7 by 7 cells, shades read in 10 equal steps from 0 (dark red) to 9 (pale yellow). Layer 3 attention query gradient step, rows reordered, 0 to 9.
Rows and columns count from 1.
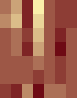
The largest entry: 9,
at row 1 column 4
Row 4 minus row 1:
-1 -2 0 -3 0 -2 1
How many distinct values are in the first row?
6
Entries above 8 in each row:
1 0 0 0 0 0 0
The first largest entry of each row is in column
4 4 4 4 4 1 3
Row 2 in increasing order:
1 2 2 3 5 7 8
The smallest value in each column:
2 1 1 0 3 0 2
